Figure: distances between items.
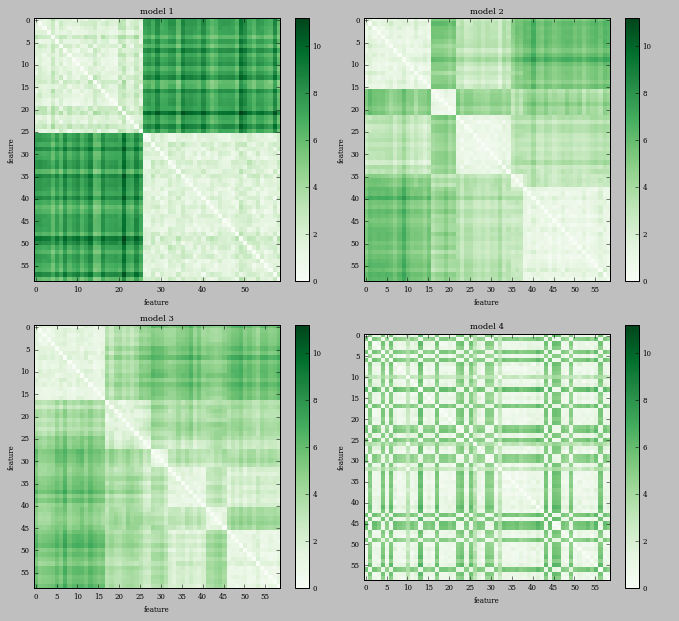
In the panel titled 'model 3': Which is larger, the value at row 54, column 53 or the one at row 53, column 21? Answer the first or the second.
the second
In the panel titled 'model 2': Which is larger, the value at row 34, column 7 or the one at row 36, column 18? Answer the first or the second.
the second
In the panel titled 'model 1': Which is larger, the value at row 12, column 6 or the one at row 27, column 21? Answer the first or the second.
the second
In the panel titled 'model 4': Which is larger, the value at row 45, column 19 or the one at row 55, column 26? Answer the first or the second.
the first
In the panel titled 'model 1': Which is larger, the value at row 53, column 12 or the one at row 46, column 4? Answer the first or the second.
the first
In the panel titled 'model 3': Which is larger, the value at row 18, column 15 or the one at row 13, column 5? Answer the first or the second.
the first
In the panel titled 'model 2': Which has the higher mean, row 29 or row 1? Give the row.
1
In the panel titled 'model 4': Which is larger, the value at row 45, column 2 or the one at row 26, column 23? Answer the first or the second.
the first
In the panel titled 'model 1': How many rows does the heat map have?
59
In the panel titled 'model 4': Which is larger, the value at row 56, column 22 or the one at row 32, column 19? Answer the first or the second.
the second
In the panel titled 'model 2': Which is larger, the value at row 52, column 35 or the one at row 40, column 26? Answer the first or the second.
the second
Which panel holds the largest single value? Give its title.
model 1
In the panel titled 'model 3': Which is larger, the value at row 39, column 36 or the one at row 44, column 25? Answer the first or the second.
the second
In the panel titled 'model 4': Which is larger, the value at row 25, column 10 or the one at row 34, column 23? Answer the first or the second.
the second
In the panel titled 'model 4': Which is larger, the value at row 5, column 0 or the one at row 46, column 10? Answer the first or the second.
the second
